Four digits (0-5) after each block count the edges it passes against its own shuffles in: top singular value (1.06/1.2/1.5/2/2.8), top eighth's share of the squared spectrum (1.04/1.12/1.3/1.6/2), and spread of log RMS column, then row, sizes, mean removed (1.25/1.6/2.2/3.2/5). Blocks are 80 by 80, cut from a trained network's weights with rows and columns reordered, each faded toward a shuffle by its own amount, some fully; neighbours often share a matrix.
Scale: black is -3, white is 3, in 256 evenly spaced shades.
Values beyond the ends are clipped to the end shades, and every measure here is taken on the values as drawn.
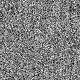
1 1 0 0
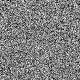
0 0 0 0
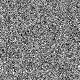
0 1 0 0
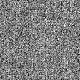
3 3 0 1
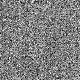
2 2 0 1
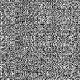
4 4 1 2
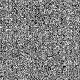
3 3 0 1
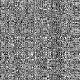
3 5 2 3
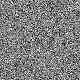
0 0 0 0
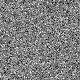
2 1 0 0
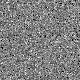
1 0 0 0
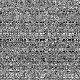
4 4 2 3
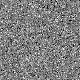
2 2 0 0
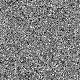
0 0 0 0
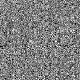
3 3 1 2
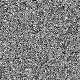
0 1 0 0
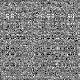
4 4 1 2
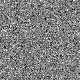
2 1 0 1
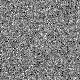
1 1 0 0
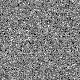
2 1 0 0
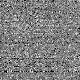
3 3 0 2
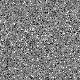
2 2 1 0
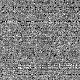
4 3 1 2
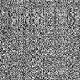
3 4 1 2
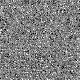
2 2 0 1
